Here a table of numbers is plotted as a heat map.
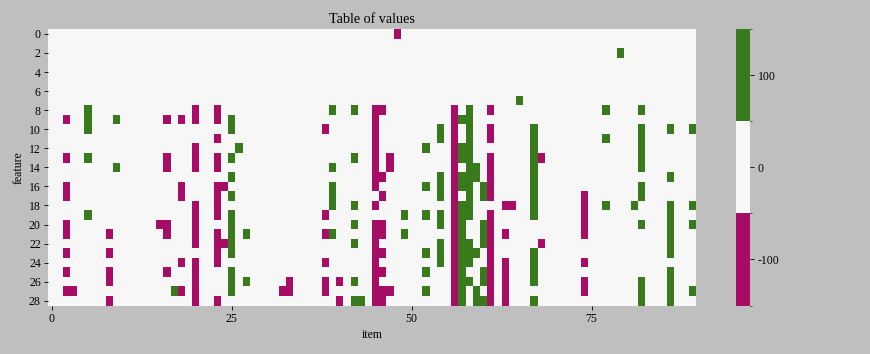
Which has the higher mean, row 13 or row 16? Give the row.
16
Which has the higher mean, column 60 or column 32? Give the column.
60
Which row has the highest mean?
10
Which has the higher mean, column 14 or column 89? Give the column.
89
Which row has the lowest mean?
27
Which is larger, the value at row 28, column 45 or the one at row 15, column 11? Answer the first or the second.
the second
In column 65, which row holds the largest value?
7
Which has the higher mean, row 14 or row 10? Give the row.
10
